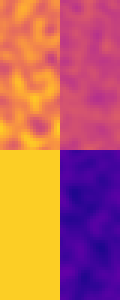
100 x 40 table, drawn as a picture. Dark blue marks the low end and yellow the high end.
The table splits into 2 rows of 2 panels. Panel 1,1: high, blotchy. Panel 1,2: middling, blotchy, faint in contrast. Panel 2,1: very high, flat. Panel 2,2: very low, blotchy, faint in contrast.
